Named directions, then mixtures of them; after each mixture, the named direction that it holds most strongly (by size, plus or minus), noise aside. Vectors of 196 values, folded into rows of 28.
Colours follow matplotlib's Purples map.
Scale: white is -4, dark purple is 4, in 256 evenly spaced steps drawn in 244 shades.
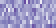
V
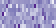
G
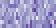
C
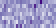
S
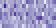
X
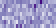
S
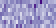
S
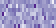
G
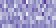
X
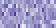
G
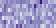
S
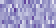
V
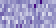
S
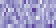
V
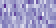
X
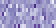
G
